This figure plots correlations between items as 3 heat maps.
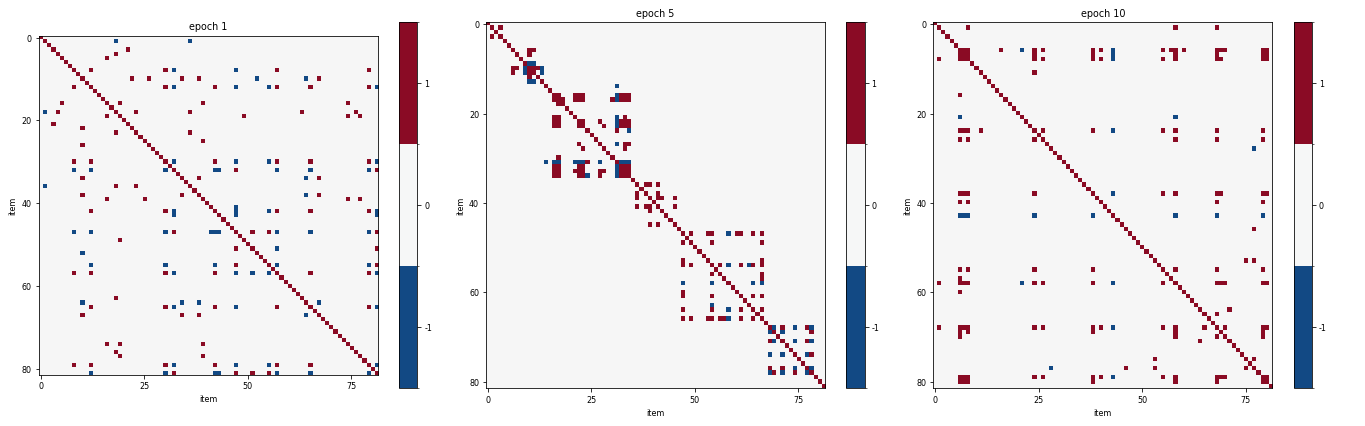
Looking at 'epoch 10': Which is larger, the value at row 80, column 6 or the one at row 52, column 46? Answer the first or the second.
the first
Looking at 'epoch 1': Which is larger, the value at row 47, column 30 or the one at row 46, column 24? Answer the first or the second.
the second
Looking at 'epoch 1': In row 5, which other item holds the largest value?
16
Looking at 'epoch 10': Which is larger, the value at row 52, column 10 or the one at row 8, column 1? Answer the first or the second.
the second
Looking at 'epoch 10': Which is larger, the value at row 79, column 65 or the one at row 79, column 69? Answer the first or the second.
the second
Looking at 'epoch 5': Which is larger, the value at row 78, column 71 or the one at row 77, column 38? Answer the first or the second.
the second
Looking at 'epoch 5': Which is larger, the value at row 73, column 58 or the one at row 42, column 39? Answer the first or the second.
the second
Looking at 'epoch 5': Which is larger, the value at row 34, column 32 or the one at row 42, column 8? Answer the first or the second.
the first
